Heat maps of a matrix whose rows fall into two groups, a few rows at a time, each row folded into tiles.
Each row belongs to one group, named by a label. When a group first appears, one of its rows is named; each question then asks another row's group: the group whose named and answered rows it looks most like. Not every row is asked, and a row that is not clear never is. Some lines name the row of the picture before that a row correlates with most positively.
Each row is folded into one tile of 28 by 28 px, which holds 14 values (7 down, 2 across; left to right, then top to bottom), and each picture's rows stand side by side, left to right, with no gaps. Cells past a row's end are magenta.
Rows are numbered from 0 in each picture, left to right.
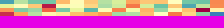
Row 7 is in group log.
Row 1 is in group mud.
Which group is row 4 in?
log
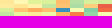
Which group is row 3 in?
mud
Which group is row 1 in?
log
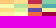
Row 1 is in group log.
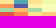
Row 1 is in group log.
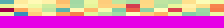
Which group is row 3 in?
log
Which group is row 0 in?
log
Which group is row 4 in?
mud
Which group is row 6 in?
log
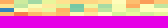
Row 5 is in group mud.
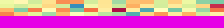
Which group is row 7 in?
mud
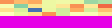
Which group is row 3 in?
mud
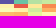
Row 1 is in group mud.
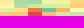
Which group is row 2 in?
log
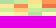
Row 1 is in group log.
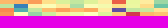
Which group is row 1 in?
mud
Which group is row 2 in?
log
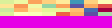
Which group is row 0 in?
mud
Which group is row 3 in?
mud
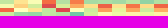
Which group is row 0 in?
log
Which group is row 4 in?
mud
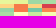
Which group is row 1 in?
mud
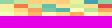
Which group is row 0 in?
mud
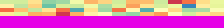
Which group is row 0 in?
log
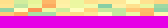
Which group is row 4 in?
mud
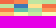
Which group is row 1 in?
mud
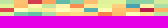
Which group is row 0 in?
log
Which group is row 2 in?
mud
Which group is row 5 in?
log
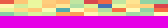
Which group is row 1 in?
log
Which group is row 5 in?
mud
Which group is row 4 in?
log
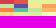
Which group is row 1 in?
mud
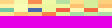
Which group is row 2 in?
log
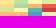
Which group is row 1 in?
mud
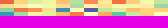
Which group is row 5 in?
log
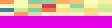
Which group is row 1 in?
mud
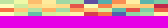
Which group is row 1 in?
mud
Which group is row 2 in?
mud
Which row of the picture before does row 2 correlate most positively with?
1
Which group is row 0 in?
log
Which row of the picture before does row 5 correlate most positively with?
1
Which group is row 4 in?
mud
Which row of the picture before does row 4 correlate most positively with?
1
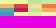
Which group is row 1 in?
mud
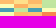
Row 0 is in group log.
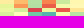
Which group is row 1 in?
log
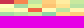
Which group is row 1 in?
log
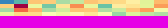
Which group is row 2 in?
mud
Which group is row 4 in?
mud
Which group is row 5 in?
log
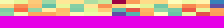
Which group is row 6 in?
mud
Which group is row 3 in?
mud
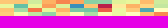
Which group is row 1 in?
log
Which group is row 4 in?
mud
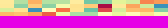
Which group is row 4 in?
mud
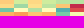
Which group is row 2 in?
mud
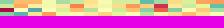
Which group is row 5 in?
mud
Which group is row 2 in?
mud
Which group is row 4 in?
mud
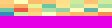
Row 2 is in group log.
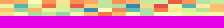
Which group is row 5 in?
mud
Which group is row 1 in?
log
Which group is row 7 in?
mud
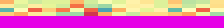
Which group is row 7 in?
log
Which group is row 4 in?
log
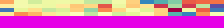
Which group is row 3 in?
mud
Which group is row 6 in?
log
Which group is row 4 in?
log
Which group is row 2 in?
mud
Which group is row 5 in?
mud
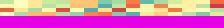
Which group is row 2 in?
log
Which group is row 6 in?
log
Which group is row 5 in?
mud
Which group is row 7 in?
log
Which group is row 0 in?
log
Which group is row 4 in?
log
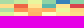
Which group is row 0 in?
mud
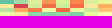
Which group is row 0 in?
mud
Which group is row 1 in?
log
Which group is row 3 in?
mud
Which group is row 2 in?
log
